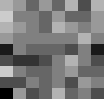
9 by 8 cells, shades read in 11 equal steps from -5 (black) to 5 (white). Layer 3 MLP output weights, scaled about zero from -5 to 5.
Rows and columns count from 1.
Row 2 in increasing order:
-1 -1 -1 0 0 1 1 3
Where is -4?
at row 5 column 1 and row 5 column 8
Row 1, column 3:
-1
